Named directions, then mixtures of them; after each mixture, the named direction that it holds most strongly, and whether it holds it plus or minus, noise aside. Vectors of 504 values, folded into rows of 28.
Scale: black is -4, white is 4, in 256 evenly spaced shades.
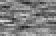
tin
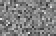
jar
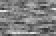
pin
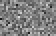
jar, minus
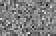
jar, plus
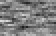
tin, plus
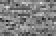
tin, minus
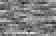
pin, plus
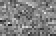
jar, plus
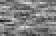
tin, minus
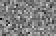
jar, minus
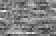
pin, plus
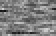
pin, minus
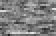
pin, plus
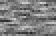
tin, minus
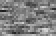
pin, minus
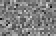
jar, minus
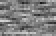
tin, plus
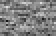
tin, minus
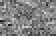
jar, plus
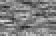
tin, plus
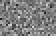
jar, minus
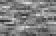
tin, minus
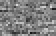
pin, minus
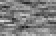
tin, plus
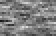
tin, minus
